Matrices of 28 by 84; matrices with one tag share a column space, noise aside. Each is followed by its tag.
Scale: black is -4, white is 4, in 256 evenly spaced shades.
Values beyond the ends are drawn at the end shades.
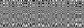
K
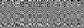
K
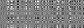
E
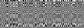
K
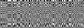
K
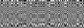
K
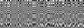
K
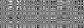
E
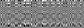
K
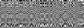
K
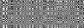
E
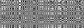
E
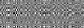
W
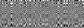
K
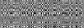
W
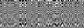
K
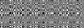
W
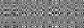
W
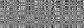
E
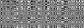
E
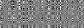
E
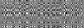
W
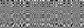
K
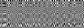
K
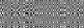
W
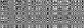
E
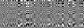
K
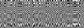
K
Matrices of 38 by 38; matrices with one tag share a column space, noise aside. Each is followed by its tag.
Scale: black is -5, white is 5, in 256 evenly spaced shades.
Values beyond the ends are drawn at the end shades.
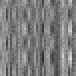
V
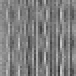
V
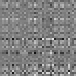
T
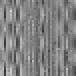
V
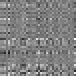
T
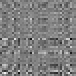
T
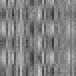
V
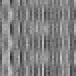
V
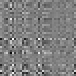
T
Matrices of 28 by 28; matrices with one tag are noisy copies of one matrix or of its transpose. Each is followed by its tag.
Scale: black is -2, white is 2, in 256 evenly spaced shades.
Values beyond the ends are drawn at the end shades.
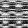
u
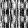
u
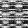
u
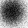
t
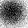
t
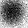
t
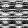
u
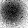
t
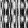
u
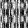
u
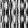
u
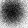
t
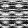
u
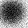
t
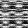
u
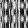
u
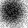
t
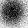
t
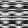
u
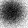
t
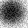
t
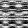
u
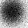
t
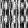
u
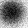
t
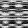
u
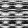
u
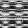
u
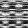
u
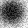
t
